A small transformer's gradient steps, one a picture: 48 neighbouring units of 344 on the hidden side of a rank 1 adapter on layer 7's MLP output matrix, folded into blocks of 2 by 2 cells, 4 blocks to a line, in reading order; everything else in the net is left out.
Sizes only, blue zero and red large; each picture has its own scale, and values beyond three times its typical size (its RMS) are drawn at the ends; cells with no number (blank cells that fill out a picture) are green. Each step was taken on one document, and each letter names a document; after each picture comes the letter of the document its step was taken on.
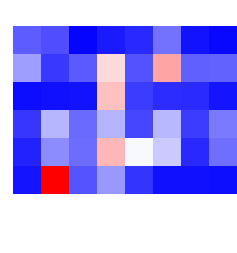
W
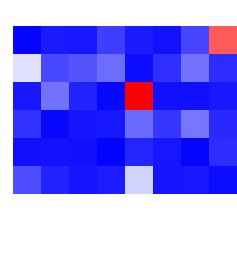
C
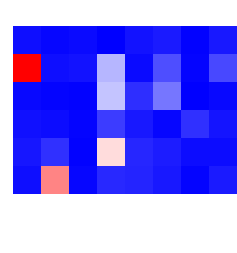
W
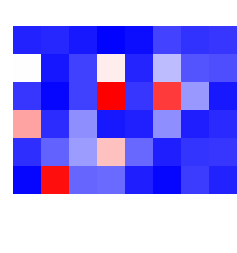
W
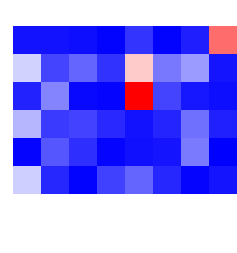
C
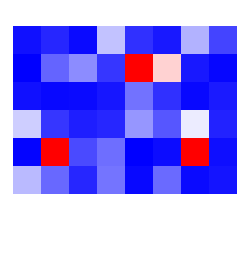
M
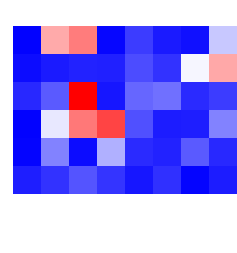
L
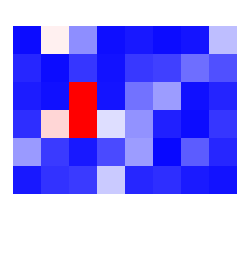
L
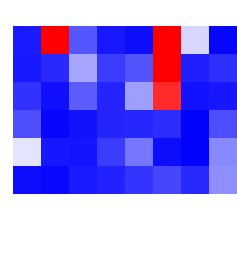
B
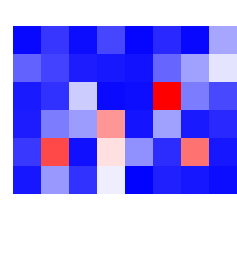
L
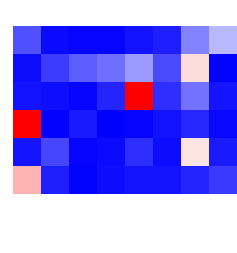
C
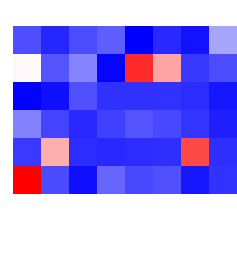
C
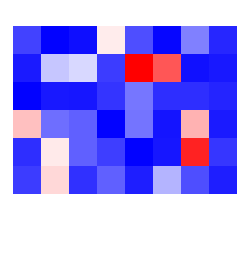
M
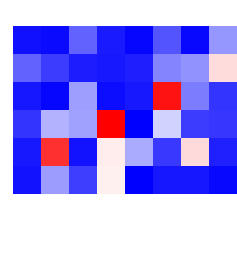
L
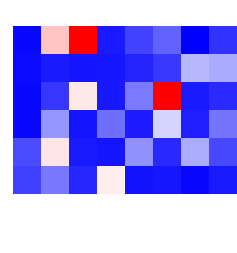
L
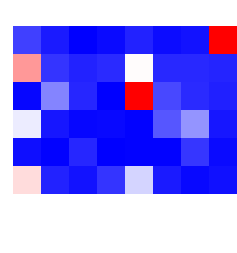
C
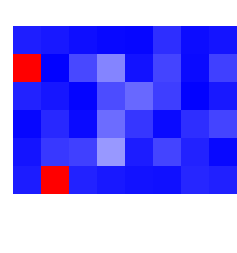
W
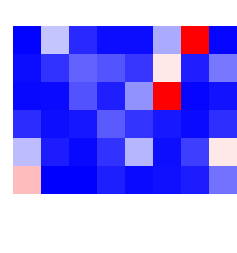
B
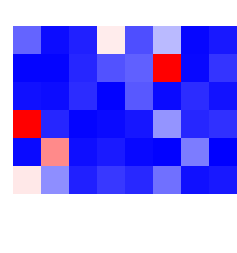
M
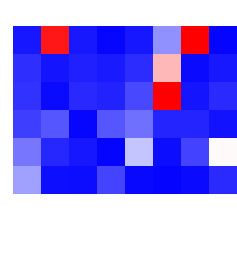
B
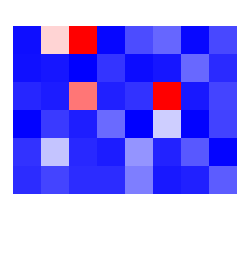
L
